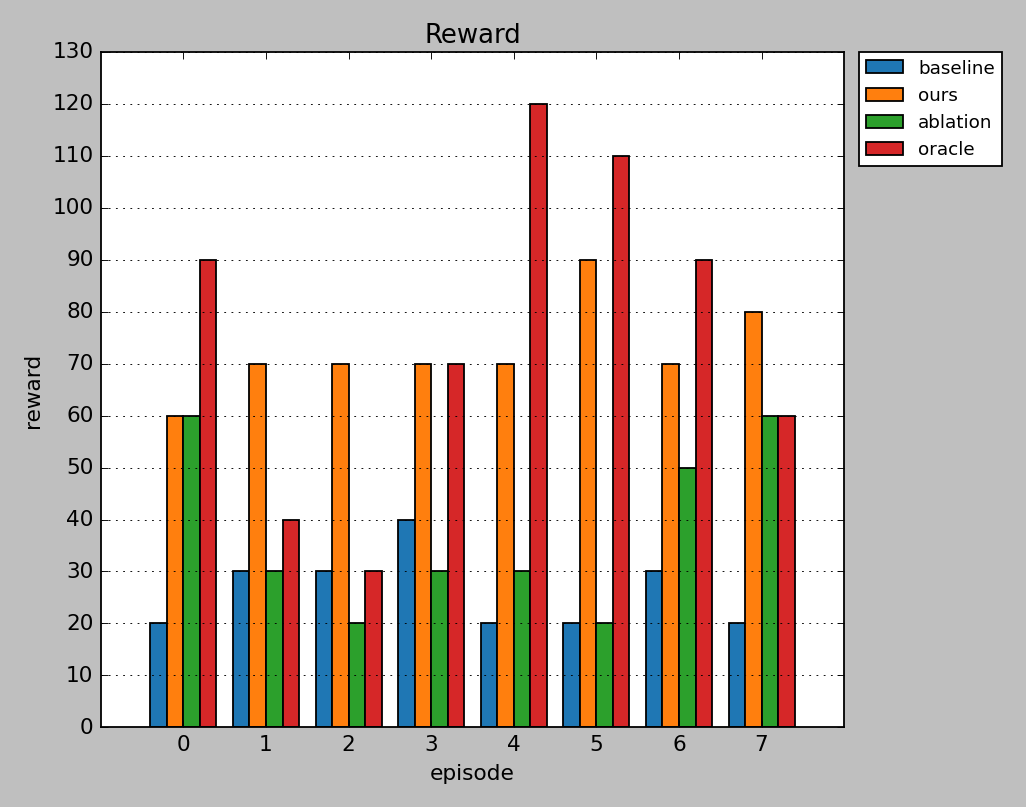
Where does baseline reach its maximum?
3
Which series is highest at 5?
oracle
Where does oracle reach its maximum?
4
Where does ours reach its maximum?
5
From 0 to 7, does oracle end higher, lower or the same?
lower
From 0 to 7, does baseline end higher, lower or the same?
the same
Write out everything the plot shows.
Title: Reward
x-axis: episode, ticks 0 1 2 3 4 5 6 7
y-axis: reward, ticks 0 10 20 30 40 50 60 70 80 90 100 110 120 130
Legend: baseline, ours, ablation, oracle
Values:
baseline: 20 30 30 40 20 20 30 20
ours: 60 70 70 70 70 90 70 80
ablation: 60 30 20 30 30 20 50 60
oracle: 90 40 30 70 120 110 90 60
